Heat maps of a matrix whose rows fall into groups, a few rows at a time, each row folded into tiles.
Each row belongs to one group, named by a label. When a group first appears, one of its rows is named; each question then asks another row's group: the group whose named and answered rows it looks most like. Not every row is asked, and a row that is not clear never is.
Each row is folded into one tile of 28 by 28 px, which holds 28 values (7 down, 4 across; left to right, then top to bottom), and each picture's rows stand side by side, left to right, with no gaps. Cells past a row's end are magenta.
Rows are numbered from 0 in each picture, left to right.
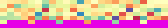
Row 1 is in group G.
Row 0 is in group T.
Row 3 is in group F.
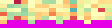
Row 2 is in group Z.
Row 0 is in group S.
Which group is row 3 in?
G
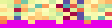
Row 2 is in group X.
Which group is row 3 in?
F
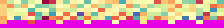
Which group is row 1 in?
S
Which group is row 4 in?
X
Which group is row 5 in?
S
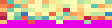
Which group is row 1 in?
F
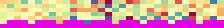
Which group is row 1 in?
X
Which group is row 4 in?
S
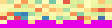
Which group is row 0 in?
X
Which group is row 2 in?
T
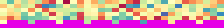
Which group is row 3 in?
Z
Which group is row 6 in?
S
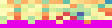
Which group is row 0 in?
Z
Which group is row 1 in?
Z
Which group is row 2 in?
X
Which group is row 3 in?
F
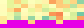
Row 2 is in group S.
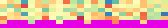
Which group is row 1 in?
Z
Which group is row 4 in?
G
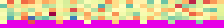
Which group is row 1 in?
F
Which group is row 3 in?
G
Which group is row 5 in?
X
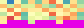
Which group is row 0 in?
X
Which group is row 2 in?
X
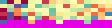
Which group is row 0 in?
G
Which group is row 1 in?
S
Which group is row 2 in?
F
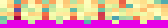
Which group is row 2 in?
Z
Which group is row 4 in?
T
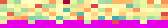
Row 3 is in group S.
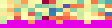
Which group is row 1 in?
S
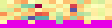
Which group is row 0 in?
G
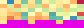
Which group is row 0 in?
X
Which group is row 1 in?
X
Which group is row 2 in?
F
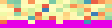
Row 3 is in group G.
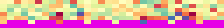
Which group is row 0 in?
S
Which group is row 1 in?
T
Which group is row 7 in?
G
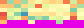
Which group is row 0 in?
S
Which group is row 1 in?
F
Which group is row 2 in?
Z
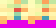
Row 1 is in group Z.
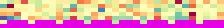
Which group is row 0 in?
F
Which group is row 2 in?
G
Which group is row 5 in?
Z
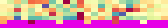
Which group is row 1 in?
F
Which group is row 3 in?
G
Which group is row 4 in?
G
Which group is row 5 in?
T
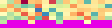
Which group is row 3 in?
G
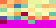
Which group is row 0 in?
F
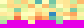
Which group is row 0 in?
Z
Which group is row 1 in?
X
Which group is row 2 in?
Z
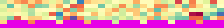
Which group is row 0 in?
S
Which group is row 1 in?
F
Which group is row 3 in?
F
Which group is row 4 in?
T
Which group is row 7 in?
S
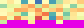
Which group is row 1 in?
X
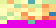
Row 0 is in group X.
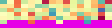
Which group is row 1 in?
S
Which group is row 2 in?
T
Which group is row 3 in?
Z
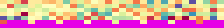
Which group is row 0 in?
F
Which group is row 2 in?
X
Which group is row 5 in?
X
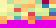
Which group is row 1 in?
S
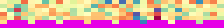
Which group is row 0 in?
G
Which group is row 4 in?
X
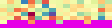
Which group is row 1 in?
S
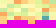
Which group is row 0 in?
S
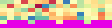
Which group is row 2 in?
X
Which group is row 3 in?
Z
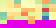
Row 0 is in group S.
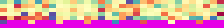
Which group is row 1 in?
X
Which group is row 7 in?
F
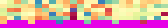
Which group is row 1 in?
X
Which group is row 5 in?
F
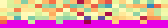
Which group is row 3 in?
F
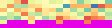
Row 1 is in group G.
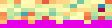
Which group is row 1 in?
S
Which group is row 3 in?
G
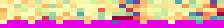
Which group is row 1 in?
X
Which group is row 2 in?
X
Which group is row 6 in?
X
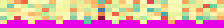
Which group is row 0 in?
S
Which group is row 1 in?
G
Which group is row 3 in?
Z
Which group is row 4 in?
G
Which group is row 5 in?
T
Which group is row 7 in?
T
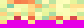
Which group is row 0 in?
S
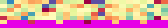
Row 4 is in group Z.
